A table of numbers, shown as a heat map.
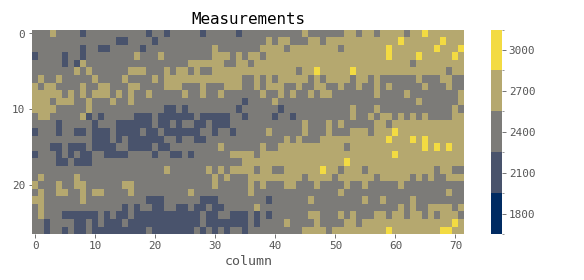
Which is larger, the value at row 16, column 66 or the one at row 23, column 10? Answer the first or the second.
the first
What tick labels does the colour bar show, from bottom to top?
1800, 2100, 2400, 2700, 3000
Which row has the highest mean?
5
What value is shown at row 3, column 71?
2700
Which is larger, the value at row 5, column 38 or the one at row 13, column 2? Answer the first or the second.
the first
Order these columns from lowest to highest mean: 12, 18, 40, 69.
18, 12, 40, 69
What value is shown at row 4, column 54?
2700
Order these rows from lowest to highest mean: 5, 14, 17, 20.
20, 14, 17, 5
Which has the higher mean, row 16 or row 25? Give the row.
16
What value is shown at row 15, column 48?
2700
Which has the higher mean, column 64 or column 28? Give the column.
64
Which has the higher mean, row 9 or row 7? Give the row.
7
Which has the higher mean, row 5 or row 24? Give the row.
5
